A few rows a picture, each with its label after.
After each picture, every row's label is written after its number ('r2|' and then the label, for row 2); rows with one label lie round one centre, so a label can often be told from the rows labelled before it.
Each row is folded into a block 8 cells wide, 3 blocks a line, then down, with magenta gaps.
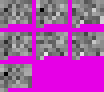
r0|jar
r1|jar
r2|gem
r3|jar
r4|gem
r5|gem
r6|jar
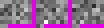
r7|jar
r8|gem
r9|gem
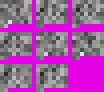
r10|gem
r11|jar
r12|jar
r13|jar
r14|gem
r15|gem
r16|jar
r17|jar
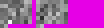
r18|gem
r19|jar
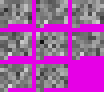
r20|jar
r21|gem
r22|jar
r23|gem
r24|jar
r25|gem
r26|gem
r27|jar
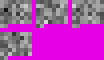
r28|jar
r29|gem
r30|jar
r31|gem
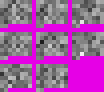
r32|jar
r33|jar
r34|gem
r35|jar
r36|jar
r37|gem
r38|gem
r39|jar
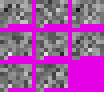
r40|jar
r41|gem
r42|jar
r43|gem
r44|gem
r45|jar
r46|gem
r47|gem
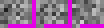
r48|jar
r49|jar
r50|gem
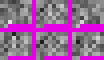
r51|gem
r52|jar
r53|gem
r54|jar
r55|jar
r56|jar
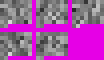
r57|gem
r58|jar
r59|gem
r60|gem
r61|jar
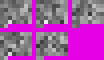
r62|gem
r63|gem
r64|jar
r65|gem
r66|jar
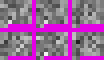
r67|gem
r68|gem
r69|jar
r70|jar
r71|gem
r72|jar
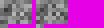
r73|jar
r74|jar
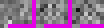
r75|gem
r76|jar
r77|jar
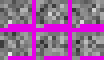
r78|gem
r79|jar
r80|gem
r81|gem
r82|jar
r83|jar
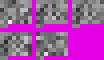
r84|gem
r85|jar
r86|jar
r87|jar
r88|gem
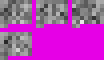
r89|jar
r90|jar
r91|gem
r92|jar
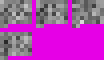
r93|jar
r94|jar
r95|gem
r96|jar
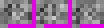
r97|jar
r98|jar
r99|jar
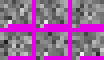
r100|gem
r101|gem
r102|jar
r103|jar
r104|gem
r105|gem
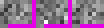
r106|jar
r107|gem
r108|jar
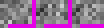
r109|gem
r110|jar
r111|jar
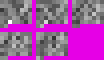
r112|gem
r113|gem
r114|jar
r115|jar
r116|jar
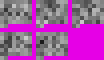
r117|jar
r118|gem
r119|gem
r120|jar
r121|jar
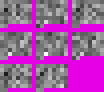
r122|jar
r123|gem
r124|jar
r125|gem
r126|gem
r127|gem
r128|jar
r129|jar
